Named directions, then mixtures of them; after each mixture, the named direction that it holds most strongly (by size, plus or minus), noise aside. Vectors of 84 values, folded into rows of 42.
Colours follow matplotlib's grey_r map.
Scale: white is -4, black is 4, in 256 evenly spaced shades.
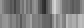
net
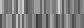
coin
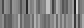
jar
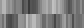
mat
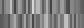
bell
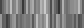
coin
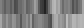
net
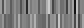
jar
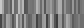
coin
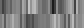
mat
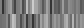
bell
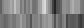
net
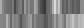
net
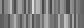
bell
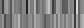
jar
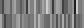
jar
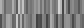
coin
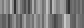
bell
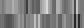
jar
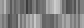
mat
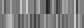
jar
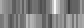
net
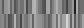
jar
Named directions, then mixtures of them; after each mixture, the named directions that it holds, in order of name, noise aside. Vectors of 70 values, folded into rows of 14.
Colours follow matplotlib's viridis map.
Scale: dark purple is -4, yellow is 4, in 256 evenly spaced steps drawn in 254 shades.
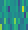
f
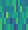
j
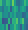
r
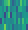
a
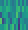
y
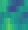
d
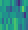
d, f, r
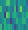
a, j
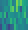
d, j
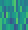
j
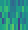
d, y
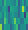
f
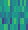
a, r, y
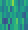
r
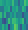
j, r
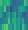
a, d, r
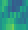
d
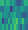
d, r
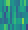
a, r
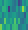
d, f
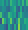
y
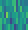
j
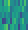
a, r, y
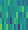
f, j, y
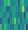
a, f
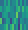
y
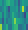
f, r
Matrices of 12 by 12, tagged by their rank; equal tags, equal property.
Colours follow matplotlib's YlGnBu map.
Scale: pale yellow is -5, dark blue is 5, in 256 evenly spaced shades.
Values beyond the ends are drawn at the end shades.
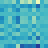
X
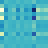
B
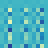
B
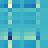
B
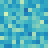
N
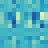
X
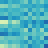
X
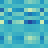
B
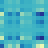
B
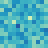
N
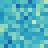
N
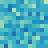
N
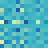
X
